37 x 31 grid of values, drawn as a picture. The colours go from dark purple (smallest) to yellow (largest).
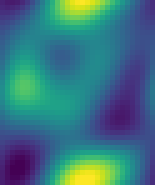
The ninth with the lowest average is the bottom left. On average the colour sits 40% of the way up the scale. No lone cell stands out from its neighbours. There is no overall slope.
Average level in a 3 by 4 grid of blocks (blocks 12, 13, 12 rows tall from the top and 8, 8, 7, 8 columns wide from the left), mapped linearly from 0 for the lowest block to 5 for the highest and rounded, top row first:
2452 | 5421 | 0452
